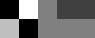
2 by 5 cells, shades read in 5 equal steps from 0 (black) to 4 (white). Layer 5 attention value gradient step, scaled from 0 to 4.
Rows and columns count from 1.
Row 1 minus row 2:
-3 4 0 -1 -1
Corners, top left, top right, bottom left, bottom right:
0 1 3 2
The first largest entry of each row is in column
2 1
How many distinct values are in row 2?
3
